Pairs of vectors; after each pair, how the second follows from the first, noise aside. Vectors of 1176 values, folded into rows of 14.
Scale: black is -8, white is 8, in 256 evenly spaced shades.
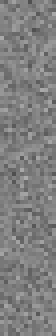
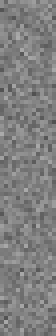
shuffled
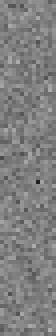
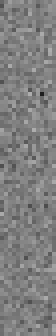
shuffled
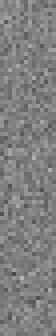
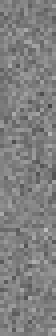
shuffled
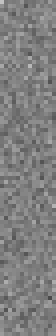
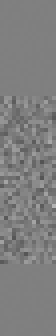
partly zeroed
